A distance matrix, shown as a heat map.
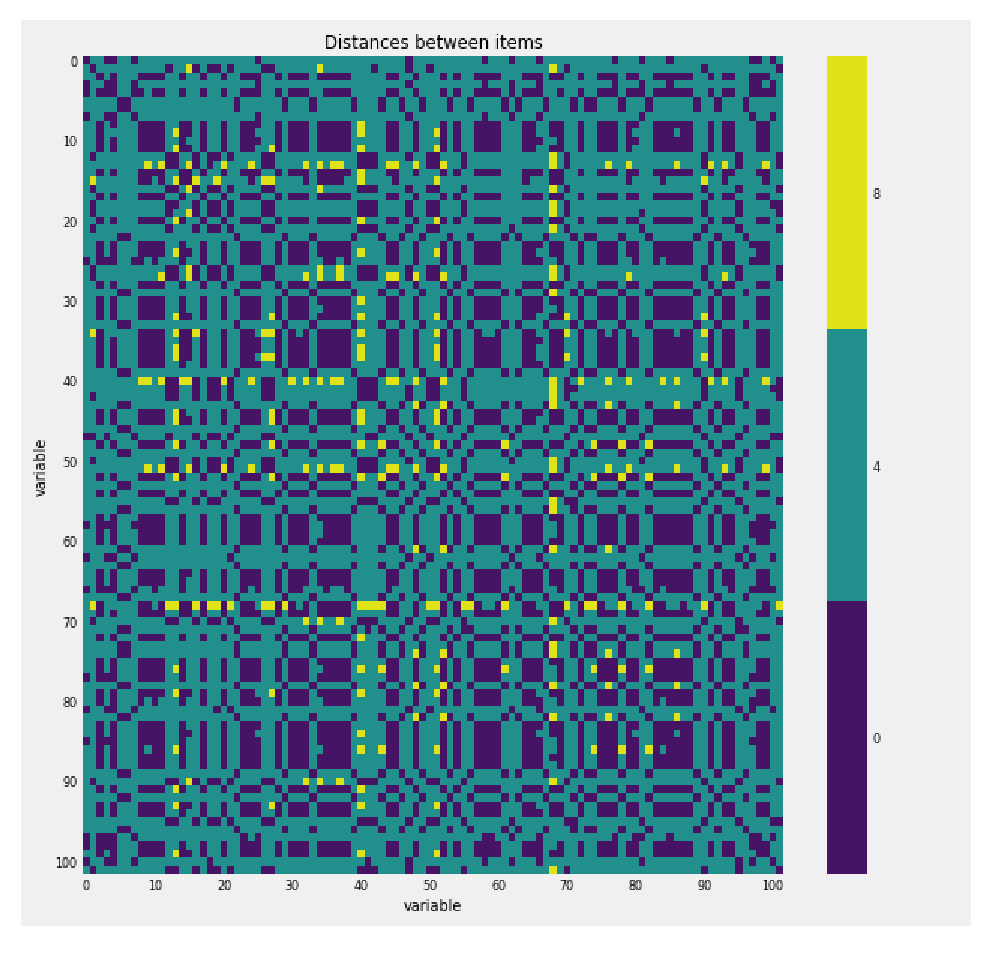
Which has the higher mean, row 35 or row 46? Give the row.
46
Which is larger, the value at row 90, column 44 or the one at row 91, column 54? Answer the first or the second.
the first
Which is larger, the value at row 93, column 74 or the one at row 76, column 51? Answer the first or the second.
the second
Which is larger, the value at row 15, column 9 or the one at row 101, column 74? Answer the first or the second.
the second
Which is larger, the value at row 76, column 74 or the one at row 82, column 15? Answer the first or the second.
the first
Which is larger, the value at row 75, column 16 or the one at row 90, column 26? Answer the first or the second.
the first
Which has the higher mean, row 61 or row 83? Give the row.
61
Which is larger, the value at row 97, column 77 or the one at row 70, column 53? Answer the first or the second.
the second
